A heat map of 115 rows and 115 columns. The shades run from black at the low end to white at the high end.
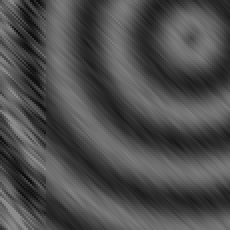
The right part is calmer, past a seam about 20% of the way across. No overall slope runs across the table. Rings spread out from the top right. No row or column stands out. Neither half mirrors the other. On average the colour sits 30% of the way up the scale.
